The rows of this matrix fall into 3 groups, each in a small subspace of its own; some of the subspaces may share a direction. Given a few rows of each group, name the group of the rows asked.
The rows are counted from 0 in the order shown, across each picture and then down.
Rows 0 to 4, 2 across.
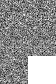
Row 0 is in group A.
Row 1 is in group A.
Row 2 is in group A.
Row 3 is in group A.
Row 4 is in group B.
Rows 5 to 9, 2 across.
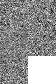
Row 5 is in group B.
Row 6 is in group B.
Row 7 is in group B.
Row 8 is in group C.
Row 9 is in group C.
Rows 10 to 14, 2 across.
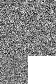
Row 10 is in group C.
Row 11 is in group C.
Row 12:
C
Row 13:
B
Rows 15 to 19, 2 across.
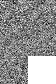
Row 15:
A
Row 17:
A
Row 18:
A
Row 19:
C
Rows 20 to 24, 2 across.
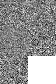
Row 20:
C
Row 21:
B
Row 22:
A
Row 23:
A
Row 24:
B
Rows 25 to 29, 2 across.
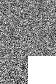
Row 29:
C
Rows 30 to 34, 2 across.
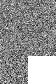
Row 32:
A
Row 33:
B
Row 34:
C
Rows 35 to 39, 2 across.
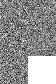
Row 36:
C
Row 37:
C
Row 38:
A
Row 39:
C
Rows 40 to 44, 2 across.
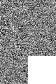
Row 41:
C
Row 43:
C
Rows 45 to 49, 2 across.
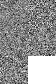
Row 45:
A
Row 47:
C
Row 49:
A
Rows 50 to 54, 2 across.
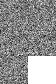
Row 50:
B
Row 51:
C
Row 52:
B
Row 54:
A
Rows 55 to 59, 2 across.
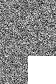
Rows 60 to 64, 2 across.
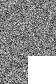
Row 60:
A
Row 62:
B
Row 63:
C
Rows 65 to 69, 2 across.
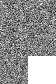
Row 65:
C
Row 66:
C
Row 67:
A
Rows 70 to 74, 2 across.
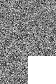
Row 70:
A
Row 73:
C
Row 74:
C
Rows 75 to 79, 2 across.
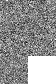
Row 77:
B
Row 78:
C
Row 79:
A
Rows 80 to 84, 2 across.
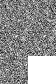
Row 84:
A
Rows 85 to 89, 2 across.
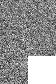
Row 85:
A
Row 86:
B
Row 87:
C
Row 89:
B
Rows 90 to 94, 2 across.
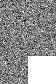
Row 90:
C
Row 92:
B
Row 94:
C
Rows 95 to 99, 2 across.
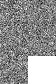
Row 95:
A
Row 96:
C
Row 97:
B
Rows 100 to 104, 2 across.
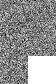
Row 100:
A
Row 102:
C
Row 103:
C
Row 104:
B
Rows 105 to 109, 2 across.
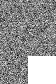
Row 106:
C
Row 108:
A
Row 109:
C
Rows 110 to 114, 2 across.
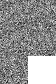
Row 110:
A
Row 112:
A
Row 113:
A
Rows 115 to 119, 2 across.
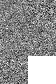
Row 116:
B
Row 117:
A
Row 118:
B
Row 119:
B
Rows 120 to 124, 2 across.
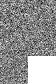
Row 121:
C
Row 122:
A
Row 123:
C
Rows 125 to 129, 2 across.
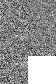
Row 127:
B
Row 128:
A
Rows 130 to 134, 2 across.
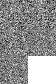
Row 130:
A
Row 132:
B
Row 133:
C
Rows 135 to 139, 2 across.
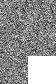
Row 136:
B
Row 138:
B
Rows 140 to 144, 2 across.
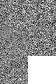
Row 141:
B
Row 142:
A
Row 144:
A
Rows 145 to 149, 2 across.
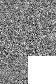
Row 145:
C
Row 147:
A
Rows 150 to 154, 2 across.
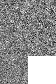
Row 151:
B
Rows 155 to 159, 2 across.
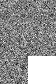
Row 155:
A
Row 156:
A
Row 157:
B
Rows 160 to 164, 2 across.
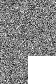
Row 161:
C
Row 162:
C
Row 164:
B
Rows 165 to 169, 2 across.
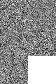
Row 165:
C
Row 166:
A
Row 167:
B
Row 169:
B
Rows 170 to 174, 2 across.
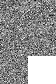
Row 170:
C
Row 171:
A
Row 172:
A
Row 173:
C
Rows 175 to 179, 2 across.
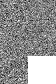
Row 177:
C
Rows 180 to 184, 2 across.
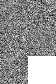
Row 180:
C
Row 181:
A
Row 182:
B
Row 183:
A
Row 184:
B
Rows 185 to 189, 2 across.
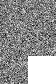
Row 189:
B
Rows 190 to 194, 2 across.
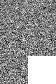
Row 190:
B
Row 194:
C
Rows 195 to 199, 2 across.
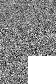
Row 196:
C
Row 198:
B
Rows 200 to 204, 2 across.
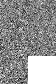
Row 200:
B
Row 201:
C
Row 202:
A
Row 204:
A
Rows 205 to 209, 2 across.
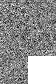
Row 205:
B
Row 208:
A
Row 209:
A
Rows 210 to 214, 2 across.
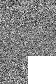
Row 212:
B
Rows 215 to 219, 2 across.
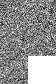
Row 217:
C
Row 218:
B
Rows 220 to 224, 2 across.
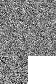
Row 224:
A
